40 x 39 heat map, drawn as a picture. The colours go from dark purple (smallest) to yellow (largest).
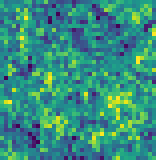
The halves do not mirror each other. There are no regular stripes. No overall slope runs across the table. On average the colour sits 50% of the way up the scale. No single row or column stands out from its neighbours.
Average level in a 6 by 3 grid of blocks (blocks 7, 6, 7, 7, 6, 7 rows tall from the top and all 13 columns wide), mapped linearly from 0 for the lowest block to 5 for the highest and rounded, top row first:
2 0 3 | 2 0 1 | 2 3 3 | 3 2 5 | 2 3 4 | 1 1 2
